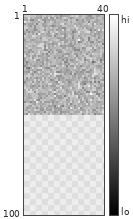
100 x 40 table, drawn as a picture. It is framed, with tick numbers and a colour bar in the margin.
The table splits into 2 rows of 1 panel. Panel 1,1: high, fine-grained. Panel 2,1: very high, checkered, faint in contrast.
